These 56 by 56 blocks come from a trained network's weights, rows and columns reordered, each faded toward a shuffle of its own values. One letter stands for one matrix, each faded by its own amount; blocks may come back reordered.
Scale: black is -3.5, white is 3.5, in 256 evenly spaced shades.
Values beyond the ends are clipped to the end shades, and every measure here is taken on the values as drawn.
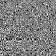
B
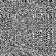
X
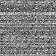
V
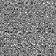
B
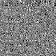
B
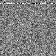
X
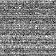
V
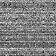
V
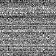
V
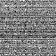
V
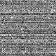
V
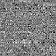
B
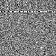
X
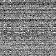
V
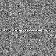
X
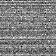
V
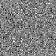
B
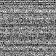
V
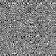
B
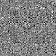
B
